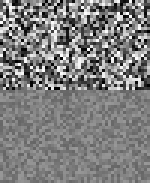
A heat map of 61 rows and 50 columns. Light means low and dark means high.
The bottom part is calmer, past a seam about 50% of the way down. The histogram is bell-shaped. There are no regular stripes. There is no overall slope.
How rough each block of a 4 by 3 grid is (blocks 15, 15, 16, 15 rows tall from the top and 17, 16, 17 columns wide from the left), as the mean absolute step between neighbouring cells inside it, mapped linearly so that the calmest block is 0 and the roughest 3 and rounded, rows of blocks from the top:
333 | 333 | 000 | 000
